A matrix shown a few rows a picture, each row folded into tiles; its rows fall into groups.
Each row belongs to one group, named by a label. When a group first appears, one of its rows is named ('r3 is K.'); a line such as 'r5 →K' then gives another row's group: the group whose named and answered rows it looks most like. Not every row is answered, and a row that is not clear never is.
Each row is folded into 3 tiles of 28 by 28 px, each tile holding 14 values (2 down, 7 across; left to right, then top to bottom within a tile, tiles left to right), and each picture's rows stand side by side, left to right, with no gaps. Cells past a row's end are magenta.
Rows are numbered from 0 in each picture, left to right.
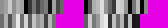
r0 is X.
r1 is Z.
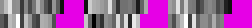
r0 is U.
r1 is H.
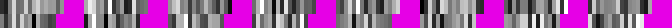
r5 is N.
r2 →U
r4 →Z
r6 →Z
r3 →U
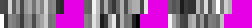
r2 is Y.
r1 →Z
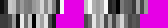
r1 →X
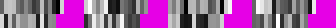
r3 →X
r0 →H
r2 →Y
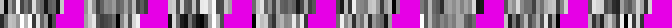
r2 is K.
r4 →Z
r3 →U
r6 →H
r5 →N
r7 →H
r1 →Y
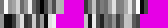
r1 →N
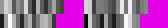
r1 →K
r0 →U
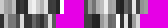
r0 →K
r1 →H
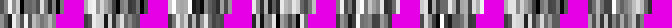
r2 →X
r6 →X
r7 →N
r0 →X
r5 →K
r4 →K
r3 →K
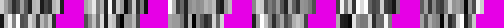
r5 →Y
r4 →H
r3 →U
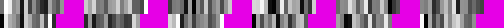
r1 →K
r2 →Y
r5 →N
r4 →H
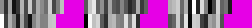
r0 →Y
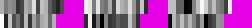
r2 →K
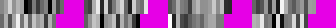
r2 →N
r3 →Y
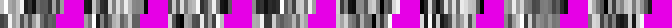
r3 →Y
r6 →X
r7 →Y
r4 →Y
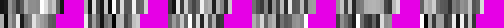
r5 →H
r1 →Y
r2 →Z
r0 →N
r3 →Y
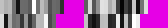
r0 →N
